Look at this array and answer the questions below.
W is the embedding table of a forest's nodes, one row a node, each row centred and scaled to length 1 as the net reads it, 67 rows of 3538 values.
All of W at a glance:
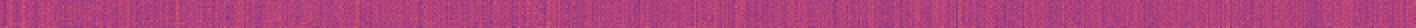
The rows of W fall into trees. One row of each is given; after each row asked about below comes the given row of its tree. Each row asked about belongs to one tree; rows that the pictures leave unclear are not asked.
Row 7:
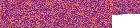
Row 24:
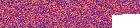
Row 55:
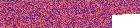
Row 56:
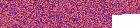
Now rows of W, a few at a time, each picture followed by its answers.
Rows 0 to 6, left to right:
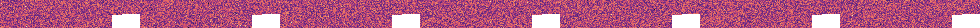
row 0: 55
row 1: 56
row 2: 56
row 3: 7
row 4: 24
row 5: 7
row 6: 24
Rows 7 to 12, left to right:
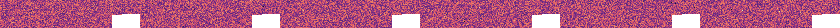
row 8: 7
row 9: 24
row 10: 7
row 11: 24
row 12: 24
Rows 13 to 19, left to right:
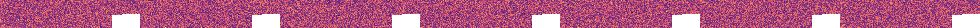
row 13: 55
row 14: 56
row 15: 24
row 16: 55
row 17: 55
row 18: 55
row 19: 55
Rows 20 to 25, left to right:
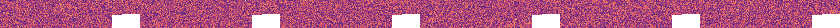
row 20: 56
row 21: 24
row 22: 56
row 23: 7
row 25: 55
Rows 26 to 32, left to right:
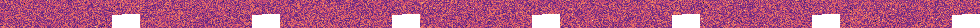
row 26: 56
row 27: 7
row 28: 24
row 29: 55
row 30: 24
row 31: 56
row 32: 7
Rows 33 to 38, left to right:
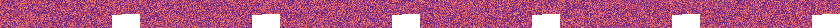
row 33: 24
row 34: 24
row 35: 24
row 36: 55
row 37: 7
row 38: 55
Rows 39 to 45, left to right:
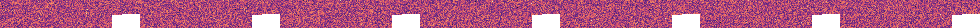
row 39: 7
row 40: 55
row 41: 7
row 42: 24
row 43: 24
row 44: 55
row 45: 55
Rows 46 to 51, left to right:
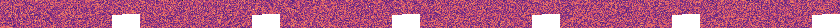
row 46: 55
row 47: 55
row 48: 24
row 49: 24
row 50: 7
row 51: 24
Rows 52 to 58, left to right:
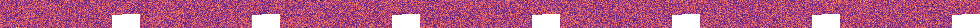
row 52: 24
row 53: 7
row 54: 7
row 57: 56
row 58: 56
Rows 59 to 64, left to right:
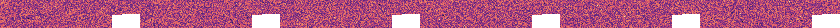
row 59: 55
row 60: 7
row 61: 24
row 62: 56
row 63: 55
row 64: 56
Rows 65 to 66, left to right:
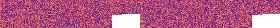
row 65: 7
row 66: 55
